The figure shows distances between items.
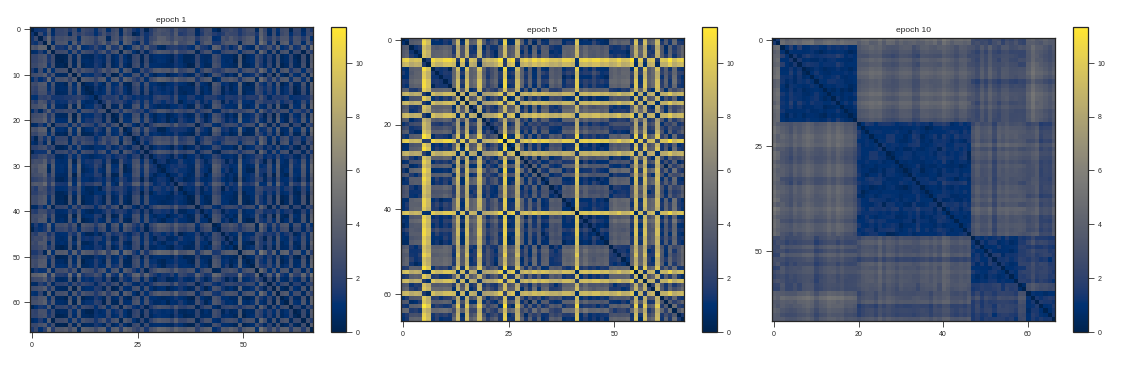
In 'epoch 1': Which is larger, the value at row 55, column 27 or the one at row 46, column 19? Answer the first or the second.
the first
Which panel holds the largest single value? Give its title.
epoch 5
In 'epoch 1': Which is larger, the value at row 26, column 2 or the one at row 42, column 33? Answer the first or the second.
the first
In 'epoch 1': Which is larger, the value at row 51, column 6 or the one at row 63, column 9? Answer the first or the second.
the second
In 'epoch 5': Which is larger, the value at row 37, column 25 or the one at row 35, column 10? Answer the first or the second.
the second
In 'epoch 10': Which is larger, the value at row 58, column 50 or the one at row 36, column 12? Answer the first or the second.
the second
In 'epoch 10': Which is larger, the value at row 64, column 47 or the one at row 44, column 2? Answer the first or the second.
the second
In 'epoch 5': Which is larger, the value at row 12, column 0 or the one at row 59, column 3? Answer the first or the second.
the first
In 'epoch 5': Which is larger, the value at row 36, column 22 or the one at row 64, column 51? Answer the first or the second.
the second
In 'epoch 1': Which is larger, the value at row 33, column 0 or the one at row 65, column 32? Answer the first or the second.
the first
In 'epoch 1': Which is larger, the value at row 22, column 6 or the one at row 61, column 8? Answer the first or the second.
the second
